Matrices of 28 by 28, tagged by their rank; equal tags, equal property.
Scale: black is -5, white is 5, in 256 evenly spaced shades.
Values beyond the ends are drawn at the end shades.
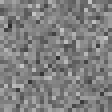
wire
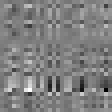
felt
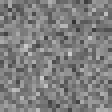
wire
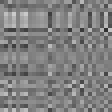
felt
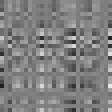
felt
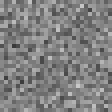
wire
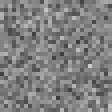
wire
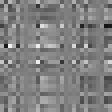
felt
